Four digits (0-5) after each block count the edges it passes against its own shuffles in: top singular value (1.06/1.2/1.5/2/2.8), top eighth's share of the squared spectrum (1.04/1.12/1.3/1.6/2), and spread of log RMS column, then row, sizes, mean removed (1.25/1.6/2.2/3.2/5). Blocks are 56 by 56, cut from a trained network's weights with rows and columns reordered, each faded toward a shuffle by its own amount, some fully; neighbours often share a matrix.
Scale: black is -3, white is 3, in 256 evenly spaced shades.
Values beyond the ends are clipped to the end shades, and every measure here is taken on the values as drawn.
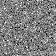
0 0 0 0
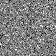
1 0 0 0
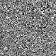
2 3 1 1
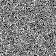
0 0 0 0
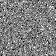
0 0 0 0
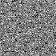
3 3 1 2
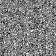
1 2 0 1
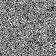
0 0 0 0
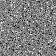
0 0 0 0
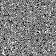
0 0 0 0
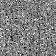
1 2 0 1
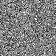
1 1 0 0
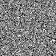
1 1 0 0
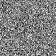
1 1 0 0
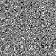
3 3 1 1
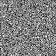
2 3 0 0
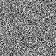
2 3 0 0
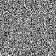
3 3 2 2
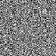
3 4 2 1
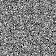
1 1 0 0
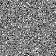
2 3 1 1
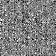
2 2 0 1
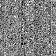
2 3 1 1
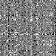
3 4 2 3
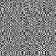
4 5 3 2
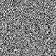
3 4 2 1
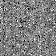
1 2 0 1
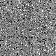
0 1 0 0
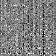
3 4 2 2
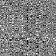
3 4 2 2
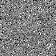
1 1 0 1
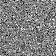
2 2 0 1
